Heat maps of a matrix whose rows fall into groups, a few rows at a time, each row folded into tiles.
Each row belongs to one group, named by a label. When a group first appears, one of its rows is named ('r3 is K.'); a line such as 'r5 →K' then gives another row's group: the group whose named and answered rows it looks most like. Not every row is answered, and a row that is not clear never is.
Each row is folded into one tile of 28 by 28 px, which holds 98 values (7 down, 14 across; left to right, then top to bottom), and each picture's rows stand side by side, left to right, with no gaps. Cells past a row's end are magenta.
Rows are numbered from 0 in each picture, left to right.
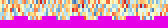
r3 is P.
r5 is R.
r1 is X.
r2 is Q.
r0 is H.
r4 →X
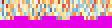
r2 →R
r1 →P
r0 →H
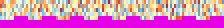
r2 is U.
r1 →H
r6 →U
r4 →Q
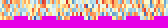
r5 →U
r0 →P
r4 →R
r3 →U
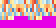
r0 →Q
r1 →Q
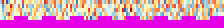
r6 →R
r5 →U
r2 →X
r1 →X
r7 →U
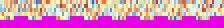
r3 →U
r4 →U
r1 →U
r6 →H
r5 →X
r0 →X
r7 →X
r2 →P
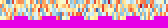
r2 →R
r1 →H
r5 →R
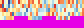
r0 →U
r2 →X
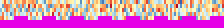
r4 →H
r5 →Q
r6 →P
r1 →R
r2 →R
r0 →P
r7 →Q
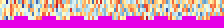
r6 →P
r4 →Q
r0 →H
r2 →R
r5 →P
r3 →X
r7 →U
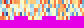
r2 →P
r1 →X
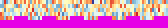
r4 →R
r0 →P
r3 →X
